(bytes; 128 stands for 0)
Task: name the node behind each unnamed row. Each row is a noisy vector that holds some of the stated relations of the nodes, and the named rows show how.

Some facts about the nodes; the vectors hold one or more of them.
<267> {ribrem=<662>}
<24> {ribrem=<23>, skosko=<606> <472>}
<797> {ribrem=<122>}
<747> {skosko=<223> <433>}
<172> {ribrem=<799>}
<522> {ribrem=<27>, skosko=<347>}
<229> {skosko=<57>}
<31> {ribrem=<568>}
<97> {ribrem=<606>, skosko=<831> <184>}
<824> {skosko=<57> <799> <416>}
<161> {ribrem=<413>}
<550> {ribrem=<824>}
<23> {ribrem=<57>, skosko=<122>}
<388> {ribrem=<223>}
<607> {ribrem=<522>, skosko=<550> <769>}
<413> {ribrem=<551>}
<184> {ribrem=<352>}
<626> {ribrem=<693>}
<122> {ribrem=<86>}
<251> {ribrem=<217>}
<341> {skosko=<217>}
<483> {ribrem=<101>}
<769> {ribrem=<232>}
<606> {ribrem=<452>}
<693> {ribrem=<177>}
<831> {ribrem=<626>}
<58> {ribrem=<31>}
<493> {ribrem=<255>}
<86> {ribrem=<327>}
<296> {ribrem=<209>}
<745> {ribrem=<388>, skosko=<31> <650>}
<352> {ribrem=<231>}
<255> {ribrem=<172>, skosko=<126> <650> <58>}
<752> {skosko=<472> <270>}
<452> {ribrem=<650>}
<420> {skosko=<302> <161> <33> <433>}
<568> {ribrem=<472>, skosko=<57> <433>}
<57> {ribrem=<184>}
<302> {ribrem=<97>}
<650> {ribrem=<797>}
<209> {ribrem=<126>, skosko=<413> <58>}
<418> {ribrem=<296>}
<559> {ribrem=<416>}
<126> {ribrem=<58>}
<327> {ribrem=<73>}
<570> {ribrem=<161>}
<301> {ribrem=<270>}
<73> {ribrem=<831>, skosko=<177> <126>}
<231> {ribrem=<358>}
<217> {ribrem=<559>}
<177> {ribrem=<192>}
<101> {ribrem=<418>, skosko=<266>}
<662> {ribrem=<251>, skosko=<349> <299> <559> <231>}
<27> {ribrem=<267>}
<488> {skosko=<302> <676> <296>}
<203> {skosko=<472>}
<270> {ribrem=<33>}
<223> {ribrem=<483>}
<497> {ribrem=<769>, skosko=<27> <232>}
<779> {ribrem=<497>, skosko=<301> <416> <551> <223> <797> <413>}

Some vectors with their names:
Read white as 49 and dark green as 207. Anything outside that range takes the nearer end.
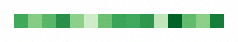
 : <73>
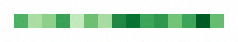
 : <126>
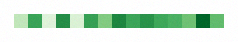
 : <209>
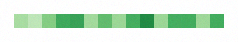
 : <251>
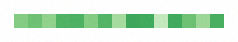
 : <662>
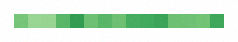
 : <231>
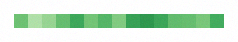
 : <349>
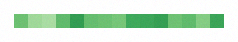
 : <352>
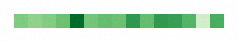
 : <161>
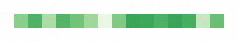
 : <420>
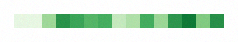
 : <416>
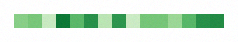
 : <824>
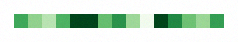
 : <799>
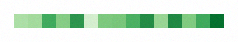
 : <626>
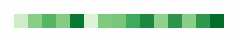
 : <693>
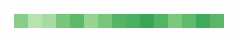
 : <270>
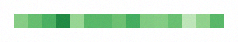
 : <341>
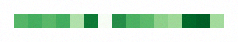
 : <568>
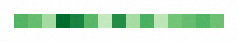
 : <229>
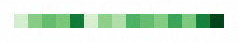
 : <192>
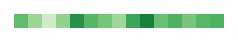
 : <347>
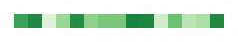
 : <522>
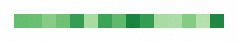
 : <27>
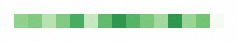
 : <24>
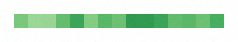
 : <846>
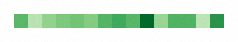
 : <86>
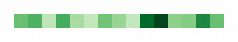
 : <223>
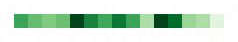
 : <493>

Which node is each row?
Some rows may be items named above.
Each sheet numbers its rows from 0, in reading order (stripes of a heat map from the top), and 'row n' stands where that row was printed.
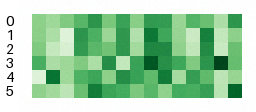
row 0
<769>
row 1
<606>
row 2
<452>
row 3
<31>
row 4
<779>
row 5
<551>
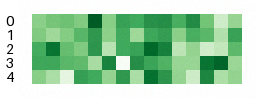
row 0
<570>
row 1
<769>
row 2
<607>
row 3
<568>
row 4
<606>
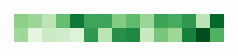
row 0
<551>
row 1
<472>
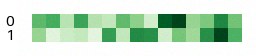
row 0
<223>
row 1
<472>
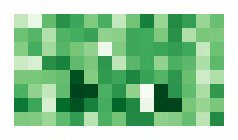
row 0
<559>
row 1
<23>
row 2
<420>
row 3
<217>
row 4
<570>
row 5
<799>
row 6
<255>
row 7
<267>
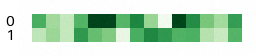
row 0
<799>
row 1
<488>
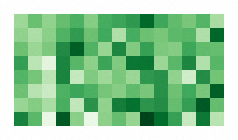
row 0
<301>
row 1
<232>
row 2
<57>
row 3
<650>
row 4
<101>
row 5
<358>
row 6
<58>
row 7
<745>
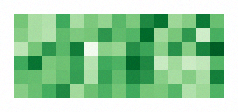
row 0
<418>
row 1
<797>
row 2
<177>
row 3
<607>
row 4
<27>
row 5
<341>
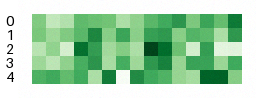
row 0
<33>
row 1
<769>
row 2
<302>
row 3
<251>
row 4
<568>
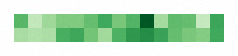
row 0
<122>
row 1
<676>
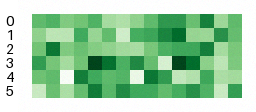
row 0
<433>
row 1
<296>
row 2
<747>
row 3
<172>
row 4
<97>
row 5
<413>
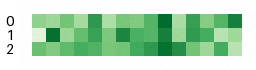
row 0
<831>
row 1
<779>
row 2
<550>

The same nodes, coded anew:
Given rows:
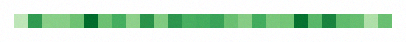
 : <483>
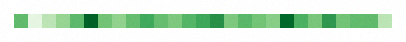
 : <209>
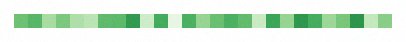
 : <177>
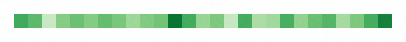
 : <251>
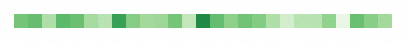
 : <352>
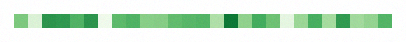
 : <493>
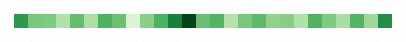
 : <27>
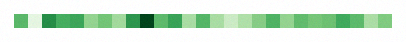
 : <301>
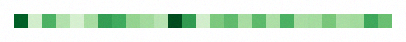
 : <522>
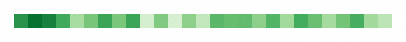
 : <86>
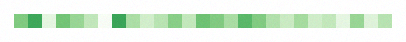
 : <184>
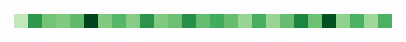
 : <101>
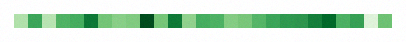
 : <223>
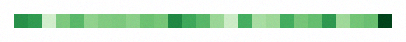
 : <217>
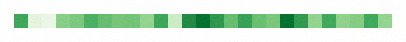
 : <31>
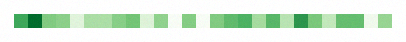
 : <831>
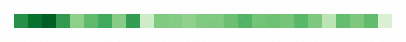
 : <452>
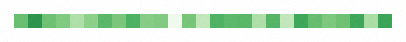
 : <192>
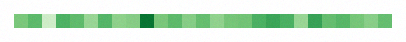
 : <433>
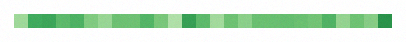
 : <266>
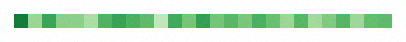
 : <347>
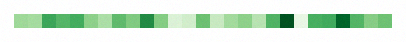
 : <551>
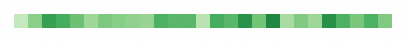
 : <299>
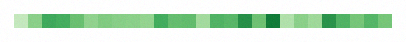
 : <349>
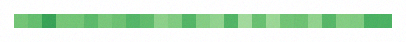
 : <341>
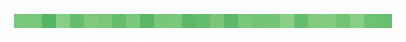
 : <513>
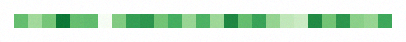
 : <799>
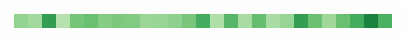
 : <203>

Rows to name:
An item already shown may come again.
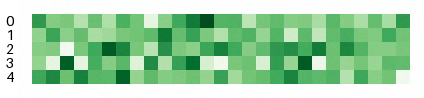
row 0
<27>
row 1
<229>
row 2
<296>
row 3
<779>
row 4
<302>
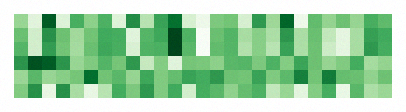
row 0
<779>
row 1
<607>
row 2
<607>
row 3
<122>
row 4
<418>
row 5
<57>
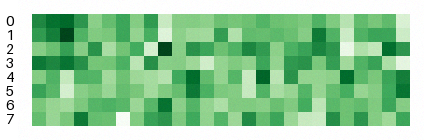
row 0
<452>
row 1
<606>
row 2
<550>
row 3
<797>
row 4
<559>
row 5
<251>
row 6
<747>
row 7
<799>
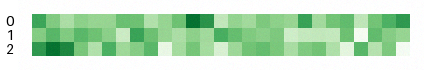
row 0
<267>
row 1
<23>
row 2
<97>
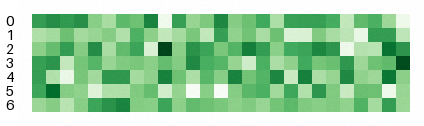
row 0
<650>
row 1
<24>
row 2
<550>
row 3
<217>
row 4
<568>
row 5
<831>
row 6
<488>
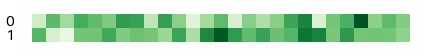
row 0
<161>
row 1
<126>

